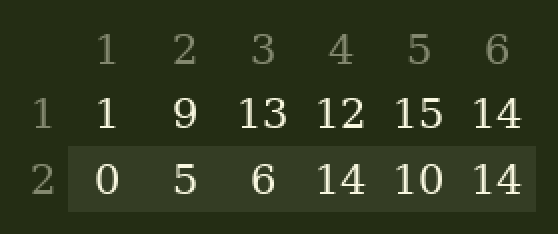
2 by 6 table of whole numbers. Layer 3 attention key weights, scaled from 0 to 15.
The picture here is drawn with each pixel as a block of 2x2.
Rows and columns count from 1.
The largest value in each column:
1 9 13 14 15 14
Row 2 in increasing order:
0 5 6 10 14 14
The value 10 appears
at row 2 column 5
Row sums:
64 49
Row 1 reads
1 9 13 12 15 14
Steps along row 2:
up up up down up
